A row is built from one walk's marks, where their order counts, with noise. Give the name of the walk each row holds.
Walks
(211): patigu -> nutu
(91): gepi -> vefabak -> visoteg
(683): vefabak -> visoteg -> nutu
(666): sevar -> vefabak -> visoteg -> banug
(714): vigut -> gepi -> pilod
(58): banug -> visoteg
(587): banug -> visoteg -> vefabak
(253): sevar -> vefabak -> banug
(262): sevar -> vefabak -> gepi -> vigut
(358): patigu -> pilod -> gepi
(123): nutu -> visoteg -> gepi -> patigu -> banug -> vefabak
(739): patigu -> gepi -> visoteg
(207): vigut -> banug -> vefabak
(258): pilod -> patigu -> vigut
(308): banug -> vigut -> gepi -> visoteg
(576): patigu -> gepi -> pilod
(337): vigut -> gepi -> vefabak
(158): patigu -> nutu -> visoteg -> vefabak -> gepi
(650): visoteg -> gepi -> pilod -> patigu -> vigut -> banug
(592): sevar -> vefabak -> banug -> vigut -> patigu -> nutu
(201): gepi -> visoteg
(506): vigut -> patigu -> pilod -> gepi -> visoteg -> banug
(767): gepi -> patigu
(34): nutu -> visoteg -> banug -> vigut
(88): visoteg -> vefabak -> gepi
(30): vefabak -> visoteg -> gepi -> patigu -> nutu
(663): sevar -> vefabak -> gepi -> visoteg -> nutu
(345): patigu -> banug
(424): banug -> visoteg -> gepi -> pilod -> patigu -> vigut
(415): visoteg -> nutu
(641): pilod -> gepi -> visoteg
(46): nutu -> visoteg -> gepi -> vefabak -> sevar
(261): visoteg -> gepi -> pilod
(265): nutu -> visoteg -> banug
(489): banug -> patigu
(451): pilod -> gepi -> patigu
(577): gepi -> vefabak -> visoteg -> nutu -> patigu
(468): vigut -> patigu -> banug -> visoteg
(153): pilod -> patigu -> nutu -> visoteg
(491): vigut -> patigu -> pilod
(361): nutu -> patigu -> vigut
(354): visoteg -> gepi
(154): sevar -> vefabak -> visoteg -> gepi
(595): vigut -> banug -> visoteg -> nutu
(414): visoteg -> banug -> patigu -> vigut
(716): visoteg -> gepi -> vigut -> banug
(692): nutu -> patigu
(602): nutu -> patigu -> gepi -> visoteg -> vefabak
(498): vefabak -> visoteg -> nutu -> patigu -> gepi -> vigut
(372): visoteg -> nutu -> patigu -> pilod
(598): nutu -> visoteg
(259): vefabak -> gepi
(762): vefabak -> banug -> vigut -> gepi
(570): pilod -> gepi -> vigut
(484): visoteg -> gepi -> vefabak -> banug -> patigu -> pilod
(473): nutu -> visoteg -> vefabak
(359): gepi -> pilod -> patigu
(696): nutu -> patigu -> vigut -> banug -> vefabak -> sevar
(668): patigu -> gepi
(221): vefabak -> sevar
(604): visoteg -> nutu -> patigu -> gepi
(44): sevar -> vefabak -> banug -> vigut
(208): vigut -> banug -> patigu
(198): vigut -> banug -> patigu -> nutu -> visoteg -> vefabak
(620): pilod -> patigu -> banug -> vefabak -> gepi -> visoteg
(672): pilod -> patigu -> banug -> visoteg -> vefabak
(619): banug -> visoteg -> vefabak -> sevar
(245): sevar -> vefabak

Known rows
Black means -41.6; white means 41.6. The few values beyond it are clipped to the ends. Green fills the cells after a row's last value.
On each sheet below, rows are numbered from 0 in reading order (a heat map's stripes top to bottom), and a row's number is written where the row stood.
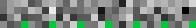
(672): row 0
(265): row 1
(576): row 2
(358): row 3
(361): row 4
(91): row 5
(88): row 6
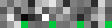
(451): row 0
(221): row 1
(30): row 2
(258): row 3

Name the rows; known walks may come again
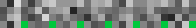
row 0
(258)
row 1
(696)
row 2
(158)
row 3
(672)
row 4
(424)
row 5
(602)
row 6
(714)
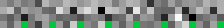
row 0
(153)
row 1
(498)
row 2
(641)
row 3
(739)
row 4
(468)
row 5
(30)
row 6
(767)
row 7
(620)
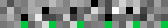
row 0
(577)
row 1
(668)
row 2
(358)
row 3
(211)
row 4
(201)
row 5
(484)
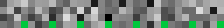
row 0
(46)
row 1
(473)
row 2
(489)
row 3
(692)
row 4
(592)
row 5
(361)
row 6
(123)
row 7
(308)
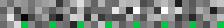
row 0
(451)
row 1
(198)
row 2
(253)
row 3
(576)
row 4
(58)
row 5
(345)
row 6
(415)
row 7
(762)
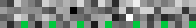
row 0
(34)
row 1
(262)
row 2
(88)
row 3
(570)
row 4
(221)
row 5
(598)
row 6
(91)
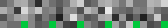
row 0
(506)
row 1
(595)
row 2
(207)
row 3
(265)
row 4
(261)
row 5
(587)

